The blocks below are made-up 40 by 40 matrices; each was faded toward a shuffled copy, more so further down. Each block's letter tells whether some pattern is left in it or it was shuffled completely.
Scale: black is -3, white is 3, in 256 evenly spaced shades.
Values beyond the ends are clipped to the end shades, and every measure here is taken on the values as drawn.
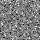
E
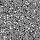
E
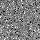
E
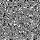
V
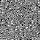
V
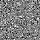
V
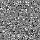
V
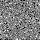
E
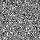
V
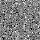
V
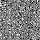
V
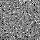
E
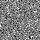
E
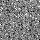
E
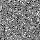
E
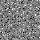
V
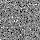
E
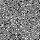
V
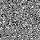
V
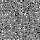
V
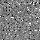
V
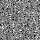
E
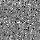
V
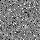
E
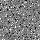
E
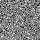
E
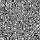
V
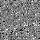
V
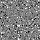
V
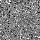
V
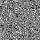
V
